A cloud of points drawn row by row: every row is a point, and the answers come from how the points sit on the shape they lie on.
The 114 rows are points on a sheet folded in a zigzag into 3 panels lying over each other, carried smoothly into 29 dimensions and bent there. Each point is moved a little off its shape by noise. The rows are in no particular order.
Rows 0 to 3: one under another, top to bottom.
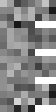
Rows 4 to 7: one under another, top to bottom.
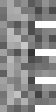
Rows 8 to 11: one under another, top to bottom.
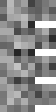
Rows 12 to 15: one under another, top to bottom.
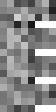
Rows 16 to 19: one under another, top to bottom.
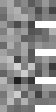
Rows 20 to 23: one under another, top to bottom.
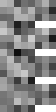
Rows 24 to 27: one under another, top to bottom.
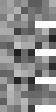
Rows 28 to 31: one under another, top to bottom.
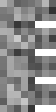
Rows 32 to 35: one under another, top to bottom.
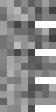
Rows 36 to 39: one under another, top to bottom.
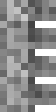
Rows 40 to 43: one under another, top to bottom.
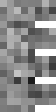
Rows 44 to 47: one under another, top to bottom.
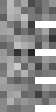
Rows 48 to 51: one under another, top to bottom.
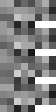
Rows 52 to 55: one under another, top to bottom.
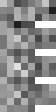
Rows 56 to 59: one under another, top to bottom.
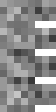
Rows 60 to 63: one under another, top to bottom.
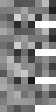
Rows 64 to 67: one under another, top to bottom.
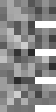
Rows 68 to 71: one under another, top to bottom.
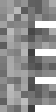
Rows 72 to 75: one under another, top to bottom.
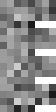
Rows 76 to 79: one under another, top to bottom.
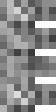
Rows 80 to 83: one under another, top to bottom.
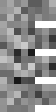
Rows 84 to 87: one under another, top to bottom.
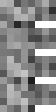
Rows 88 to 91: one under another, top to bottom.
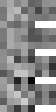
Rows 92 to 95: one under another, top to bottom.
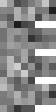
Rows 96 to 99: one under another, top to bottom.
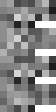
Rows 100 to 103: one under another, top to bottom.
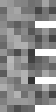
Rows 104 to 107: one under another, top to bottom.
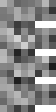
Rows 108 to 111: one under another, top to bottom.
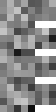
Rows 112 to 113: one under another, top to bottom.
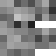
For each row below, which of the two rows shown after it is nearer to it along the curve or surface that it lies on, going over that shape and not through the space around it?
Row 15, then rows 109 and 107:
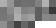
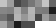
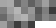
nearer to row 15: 109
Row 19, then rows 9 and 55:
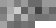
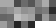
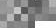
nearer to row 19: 55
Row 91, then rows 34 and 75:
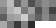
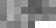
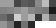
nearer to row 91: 34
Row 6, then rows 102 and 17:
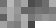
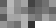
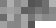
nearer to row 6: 17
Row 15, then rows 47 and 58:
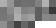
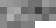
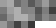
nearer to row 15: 47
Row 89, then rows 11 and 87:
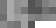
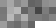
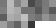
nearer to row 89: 11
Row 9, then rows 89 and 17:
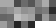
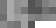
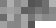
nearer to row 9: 89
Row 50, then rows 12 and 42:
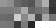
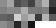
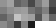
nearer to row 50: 12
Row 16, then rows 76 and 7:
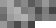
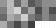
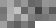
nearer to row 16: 7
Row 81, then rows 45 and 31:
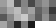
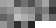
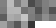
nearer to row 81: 31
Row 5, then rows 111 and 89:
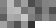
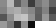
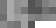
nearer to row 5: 111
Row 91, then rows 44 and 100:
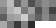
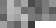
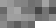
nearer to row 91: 44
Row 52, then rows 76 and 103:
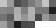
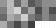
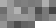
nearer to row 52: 103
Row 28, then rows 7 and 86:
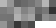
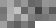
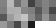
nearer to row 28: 7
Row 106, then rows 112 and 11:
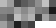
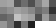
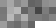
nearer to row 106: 112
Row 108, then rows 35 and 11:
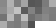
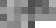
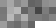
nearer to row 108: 35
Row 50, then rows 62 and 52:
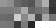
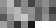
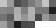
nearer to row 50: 52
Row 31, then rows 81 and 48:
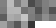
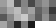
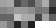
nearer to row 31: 81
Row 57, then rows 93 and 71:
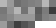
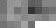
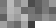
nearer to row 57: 93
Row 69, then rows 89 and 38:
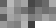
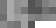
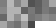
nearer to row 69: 38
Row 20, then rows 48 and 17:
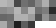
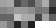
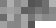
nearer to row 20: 48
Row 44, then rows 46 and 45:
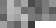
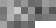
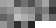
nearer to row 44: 46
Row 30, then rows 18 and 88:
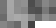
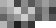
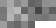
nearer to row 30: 88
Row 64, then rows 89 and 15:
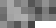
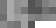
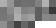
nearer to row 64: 89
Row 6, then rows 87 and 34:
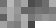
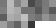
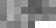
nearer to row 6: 87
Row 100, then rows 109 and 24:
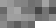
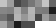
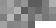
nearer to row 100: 109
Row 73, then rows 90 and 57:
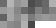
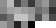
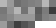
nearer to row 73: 90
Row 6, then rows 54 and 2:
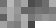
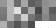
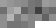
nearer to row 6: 54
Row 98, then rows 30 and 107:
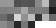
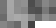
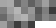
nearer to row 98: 107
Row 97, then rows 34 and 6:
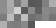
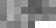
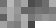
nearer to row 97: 6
